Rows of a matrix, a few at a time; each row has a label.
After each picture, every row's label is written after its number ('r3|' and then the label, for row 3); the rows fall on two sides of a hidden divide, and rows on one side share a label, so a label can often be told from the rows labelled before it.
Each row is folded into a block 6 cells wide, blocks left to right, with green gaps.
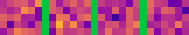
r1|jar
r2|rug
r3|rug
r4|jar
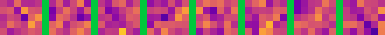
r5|rug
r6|rug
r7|rug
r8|rug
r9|rug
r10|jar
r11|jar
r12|rug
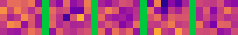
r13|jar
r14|rug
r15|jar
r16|rug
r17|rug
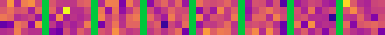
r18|jar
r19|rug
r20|jar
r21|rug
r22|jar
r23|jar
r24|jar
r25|jar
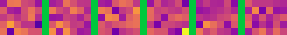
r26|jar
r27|jar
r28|rug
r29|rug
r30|jar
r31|jar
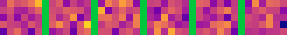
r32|rug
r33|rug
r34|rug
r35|jar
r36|jar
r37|jar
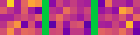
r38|jar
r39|jar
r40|jar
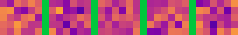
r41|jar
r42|rug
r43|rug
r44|rug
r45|rug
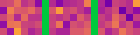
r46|jar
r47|rug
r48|jar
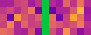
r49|jar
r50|jar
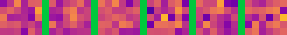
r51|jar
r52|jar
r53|jar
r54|jar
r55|jar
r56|rug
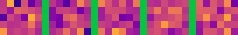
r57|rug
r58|jar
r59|jar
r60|jar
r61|rug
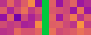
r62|rug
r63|jar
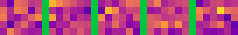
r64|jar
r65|jar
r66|jar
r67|jar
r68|jar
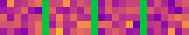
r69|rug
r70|rug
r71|jar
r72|rug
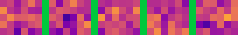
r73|rug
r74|rug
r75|jar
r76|rug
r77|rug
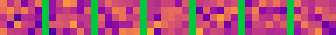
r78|jar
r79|rug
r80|rug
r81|jar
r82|jar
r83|rug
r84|jar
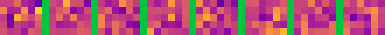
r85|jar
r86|rug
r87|jar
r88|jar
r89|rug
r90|rug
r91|rug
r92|jar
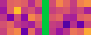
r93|jar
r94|rug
